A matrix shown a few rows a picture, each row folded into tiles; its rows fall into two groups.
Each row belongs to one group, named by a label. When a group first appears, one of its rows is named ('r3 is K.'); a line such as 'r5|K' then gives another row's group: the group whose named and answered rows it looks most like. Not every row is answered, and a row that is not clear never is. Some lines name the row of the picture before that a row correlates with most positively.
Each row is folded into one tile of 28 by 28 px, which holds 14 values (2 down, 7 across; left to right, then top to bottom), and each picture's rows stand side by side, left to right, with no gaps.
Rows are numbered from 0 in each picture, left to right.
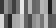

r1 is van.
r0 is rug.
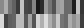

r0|rug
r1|rug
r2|rug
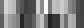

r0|van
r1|van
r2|van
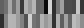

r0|van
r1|rug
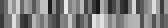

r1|van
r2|van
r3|rug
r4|rug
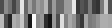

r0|rug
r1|van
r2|van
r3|rug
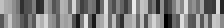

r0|van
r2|van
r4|rug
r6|van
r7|rug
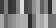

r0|rug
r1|van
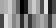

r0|van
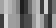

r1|van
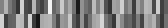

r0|rug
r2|van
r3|van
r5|van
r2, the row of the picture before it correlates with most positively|0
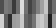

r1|van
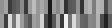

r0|rug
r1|van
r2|rug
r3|van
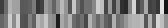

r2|van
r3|van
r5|rug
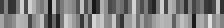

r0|rug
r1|van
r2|van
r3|rug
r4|rug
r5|rug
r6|rug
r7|rug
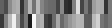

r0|van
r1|van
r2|rug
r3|van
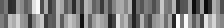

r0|rug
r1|van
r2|rug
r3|rug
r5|rug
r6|rug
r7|rug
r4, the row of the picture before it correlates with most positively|1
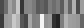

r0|van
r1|rug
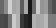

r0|van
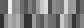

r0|van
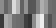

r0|van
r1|van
